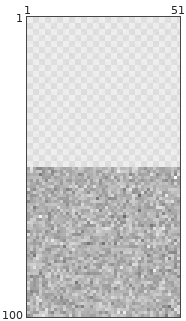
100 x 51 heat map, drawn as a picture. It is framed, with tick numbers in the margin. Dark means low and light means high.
The table splits into 2 rows of 1 panel. Panel 1,1: very high, checkered, faint in contrast. Panel 2,1: high, fine-grained.
